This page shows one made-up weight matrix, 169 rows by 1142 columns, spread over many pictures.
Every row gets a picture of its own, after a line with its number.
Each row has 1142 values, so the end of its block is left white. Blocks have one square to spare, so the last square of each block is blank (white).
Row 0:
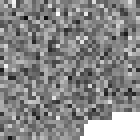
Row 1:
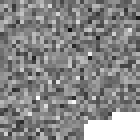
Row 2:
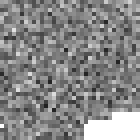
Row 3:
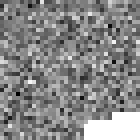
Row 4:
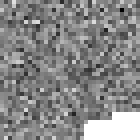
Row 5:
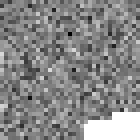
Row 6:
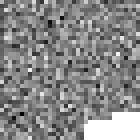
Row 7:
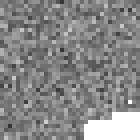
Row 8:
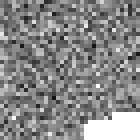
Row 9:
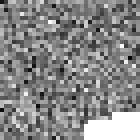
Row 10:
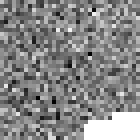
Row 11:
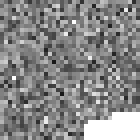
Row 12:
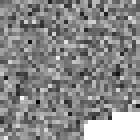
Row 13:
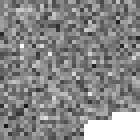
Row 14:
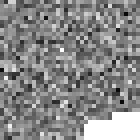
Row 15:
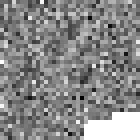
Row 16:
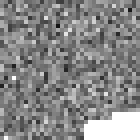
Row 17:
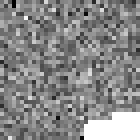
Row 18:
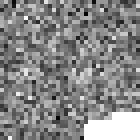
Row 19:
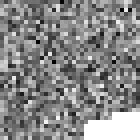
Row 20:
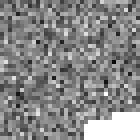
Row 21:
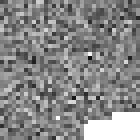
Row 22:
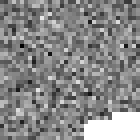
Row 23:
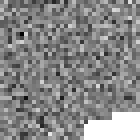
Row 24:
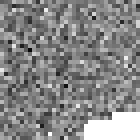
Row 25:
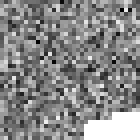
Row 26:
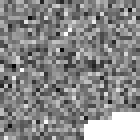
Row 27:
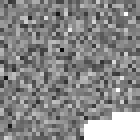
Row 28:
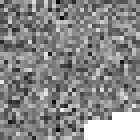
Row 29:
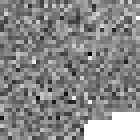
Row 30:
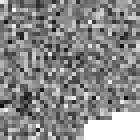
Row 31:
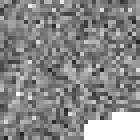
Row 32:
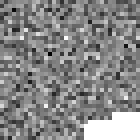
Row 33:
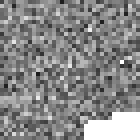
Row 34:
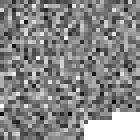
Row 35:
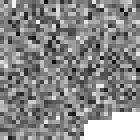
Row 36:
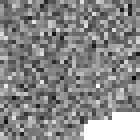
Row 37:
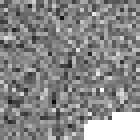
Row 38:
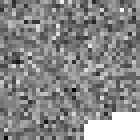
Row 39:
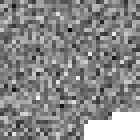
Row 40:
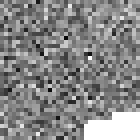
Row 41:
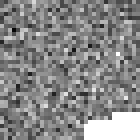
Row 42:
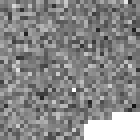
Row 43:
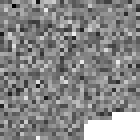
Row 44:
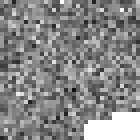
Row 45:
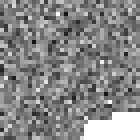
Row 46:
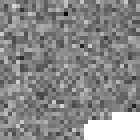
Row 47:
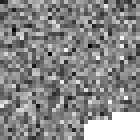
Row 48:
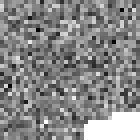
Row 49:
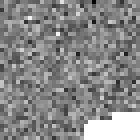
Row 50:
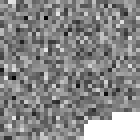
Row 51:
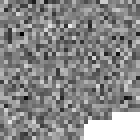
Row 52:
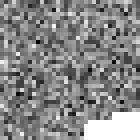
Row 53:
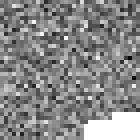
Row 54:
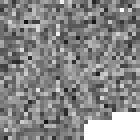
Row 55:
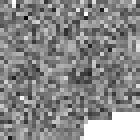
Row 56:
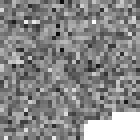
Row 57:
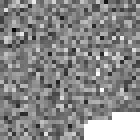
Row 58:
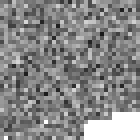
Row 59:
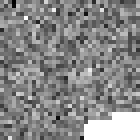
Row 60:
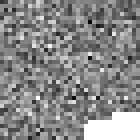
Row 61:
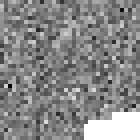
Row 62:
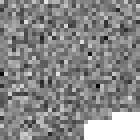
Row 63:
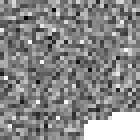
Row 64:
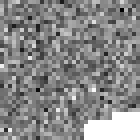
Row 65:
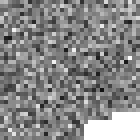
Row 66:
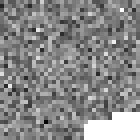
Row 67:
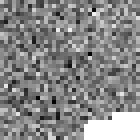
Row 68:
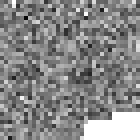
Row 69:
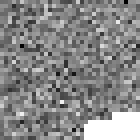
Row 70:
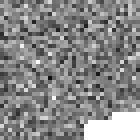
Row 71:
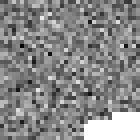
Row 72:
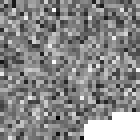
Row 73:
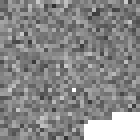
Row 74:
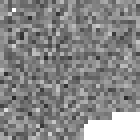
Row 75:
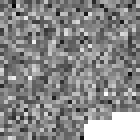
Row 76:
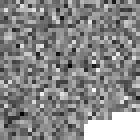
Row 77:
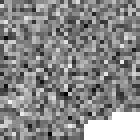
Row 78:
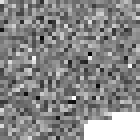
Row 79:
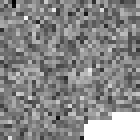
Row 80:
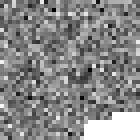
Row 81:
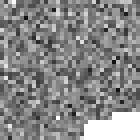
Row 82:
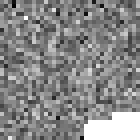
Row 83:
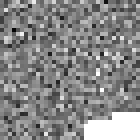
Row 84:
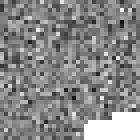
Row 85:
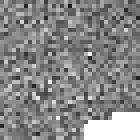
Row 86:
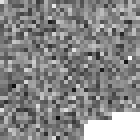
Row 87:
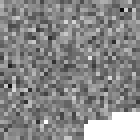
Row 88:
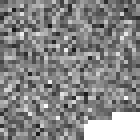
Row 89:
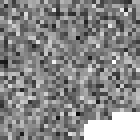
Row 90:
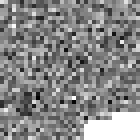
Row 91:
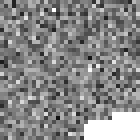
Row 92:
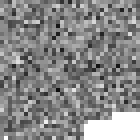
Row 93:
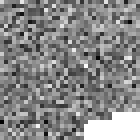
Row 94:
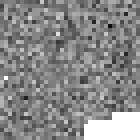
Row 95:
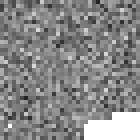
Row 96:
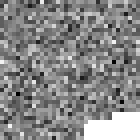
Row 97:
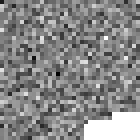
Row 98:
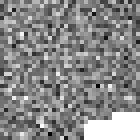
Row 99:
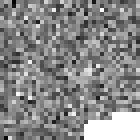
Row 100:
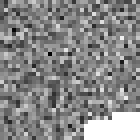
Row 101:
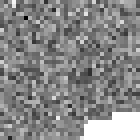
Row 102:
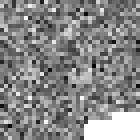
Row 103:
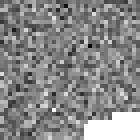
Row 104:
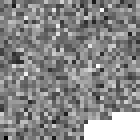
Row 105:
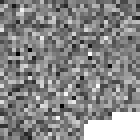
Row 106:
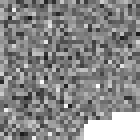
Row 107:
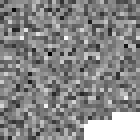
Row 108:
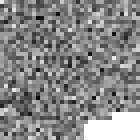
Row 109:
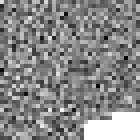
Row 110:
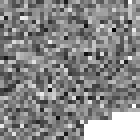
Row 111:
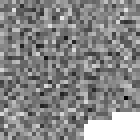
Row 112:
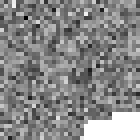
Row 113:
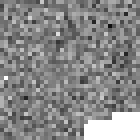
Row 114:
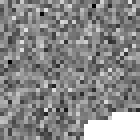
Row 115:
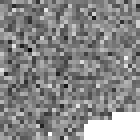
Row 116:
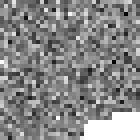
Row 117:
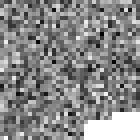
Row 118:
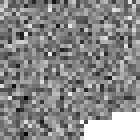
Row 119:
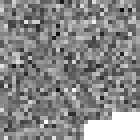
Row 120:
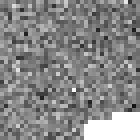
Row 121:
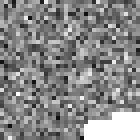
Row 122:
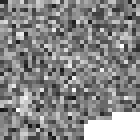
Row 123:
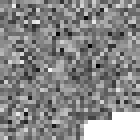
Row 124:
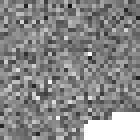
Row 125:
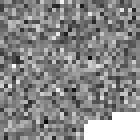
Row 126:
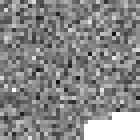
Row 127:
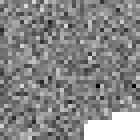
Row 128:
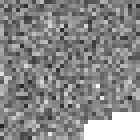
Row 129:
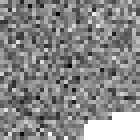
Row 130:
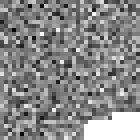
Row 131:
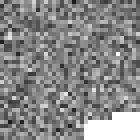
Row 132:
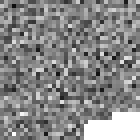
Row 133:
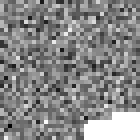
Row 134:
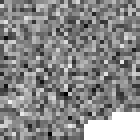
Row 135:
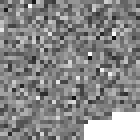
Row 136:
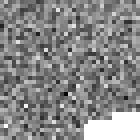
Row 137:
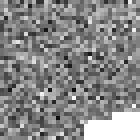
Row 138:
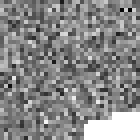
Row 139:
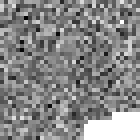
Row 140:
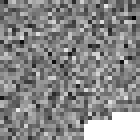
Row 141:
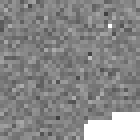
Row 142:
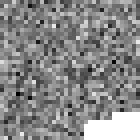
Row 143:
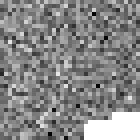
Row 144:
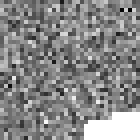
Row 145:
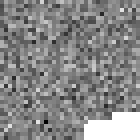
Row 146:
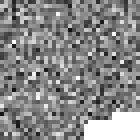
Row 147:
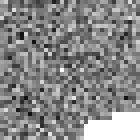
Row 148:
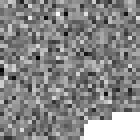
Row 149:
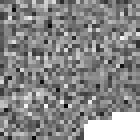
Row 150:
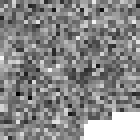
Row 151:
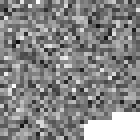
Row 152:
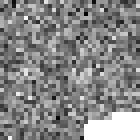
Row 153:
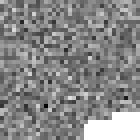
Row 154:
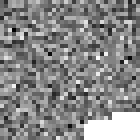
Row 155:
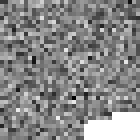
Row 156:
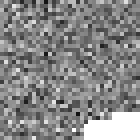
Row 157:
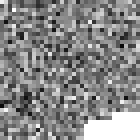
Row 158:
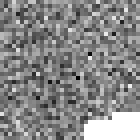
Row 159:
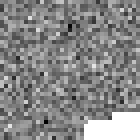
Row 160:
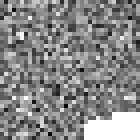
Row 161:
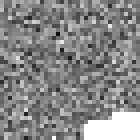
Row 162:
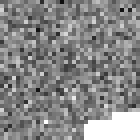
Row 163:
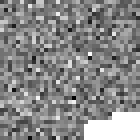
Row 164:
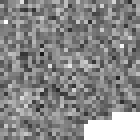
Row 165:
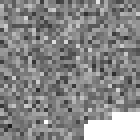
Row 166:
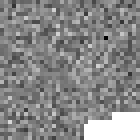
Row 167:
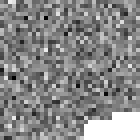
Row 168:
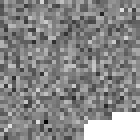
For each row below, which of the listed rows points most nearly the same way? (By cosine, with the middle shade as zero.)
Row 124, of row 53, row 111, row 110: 53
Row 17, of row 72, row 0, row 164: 72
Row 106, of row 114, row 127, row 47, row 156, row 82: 156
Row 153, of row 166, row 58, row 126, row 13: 126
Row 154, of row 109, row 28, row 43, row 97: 28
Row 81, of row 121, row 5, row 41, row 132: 5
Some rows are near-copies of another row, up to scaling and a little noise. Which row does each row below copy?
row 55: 68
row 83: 57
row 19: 25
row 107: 32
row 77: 134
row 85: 124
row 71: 22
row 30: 157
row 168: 145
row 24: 115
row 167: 50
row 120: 42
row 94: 113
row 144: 138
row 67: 10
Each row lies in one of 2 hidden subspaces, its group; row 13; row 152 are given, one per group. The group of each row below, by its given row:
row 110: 13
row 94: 152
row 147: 13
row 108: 13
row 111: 13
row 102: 152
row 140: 13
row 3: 152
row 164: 13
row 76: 13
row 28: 13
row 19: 152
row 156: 13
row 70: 13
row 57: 13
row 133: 152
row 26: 152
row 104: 152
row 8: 13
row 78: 13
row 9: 13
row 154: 13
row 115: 13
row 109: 13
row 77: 13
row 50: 152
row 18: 152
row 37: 13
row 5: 152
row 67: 13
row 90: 13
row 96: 152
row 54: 152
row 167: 152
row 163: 13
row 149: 13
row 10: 13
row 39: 13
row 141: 13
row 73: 13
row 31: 152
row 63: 152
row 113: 152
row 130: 13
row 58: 152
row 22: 13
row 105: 13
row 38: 152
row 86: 13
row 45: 152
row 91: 152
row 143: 13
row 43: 13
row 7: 152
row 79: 152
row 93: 13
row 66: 152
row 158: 13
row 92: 152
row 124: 13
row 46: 13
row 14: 152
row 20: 152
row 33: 13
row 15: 152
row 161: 152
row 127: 13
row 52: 152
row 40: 13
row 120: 13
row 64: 152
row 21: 13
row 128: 13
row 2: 13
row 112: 152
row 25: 152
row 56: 152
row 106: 13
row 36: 13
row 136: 13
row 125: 152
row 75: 152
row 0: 152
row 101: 152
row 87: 152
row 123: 152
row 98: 13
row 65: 13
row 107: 13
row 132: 13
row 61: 152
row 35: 152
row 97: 13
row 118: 13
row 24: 13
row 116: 152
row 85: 13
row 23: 13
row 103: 13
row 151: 13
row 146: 13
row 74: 13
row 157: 13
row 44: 152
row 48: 152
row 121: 152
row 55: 152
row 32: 13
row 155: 13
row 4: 152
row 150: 152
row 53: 13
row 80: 152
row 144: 152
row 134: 13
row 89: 152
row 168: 152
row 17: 152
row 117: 152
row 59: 152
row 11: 152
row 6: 13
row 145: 152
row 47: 13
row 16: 152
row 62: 13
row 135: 13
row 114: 152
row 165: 152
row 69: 13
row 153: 13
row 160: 13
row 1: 13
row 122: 13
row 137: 13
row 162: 152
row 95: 152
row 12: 152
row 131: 13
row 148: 152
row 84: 152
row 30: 13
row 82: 152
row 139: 152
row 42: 13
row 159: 152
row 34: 13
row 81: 152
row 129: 13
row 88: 13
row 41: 13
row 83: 13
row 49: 152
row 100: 13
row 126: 13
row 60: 13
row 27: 152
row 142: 152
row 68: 152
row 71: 13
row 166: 152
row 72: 152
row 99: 152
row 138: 152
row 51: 13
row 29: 13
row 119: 152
